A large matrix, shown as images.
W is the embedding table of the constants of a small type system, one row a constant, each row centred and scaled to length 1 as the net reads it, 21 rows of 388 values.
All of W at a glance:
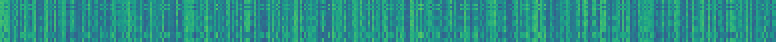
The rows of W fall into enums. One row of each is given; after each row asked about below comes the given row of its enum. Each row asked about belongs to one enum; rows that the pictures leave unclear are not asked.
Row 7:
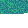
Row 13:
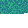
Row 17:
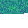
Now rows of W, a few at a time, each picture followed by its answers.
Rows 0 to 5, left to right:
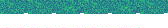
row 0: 7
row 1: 7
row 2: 17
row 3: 7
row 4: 17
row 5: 7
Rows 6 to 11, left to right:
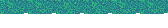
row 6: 7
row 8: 13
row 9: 13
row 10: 7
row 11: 7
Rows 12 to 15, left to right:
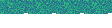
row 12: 7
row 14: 13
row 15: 13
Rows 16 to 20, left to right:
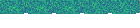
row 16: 17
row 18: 17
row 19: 13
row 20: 13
